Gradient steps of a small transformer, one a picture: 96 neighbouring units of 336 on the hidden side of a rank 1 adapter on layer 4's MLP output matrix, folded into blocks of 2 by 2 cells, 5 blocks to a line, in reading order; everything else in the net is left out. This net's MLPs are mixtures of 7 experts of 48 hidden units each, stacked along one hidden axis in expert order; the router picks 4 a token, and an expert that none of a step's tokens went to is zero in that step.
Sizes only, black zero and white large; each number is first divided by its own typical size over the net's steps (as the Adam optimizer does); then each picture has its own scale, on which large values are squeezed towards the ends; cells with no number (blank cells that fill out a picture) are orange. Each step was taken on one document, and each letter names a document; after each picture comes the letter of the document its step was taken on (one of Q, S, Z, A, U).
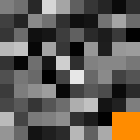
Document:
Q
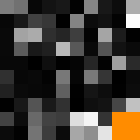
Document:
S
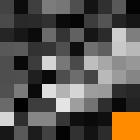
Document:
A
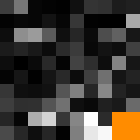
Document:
S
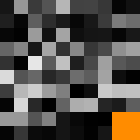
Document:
Q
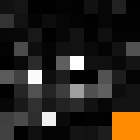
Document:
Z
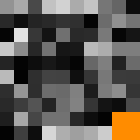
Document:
A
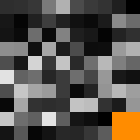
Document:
Q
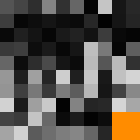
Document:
A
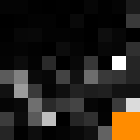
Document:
S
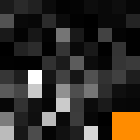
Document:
Z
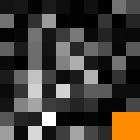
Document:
Z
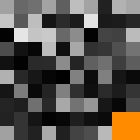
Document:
A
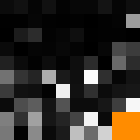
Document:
S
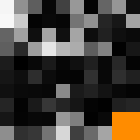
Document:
A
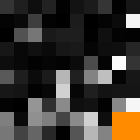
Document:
S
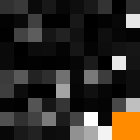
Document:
S
